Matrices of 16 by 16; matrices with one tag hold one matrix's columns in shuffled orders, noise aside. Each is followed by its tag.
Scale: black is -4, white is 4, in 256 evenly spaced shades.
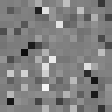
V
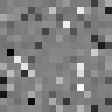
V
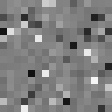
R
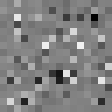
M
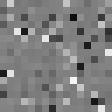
R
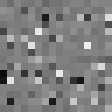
M
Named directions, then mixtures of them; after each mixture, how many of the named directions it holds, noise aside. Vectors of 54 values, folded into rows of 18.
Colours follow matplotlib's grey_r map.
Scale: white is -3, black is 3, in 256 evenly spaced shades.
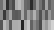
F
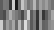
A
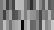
one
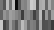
two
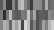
two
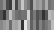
two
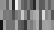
two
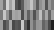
one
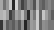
one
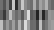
one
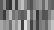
two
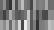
two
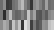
two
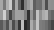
two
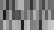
one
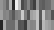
two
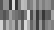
one
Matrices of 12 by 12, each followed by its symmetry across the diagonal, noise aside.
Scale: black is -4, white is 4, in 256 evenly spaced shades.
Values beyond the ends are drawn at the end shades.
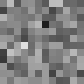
antisymmetric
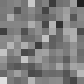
antisymmetric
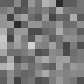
neither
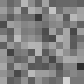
antisymmetric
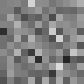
antisymmetric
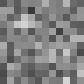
neither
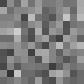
neither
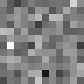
neither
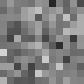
antisymmetric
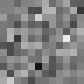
antisymmetric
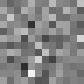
neither
